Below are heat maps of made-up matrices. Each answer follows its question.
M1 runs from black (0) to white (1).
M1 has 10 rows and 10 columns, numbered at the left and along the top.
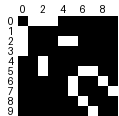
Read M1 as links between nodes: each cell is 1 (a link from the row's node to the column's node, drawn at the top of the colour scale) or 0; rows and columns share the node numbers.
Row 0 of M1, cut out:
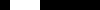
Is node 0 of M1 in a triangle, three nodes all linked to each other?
no
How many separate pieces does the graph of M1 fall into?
1
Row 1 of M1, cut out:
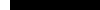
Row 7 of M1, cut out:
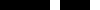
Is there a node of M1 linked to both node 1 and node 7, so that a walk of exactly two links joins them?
no
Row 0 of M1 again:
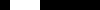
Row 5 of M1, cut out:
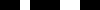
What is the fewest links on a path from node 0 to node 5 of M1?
2
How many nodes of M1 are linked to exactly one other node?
5
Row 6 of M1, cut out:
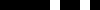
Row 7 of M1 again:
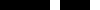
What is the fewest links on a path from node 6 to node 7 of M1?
2
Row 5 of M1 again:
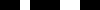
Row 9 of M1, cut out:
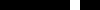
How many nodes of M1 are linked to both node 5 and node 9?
1
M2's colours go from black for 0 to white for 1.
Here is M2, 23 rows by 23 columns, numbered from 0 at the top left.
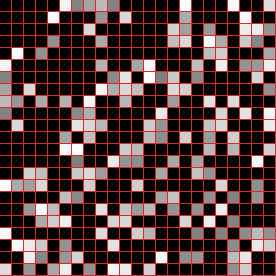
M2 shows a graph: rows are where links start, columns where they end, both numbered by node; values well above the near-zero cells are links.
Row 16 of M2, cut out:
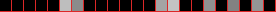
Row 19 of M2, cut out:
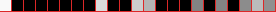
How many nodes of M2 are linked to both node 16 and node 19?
1
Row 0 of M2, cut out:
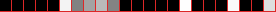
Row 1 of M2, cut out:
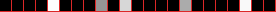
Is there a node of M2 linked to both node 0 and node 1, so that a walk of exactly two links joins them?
yes
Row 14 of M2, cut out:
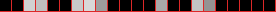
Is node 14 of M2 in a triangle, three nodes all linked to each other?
yes
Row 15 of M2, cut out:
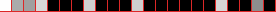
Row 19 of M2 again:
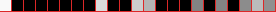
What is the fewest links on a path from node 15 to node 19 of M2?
2
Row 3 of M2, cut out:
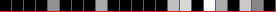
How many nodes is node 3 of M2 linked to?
8
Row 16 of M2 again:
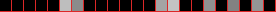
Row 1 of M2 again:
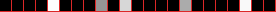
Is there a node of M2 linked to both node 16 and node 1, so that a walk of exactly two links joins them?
no
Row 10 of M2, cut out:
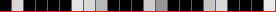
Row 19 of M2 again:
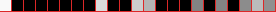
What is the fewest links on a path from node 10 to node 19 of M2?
2
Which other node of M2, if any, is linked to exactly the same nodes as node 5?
node 19
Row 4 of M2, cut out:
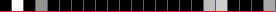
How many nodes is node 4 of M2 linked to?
5
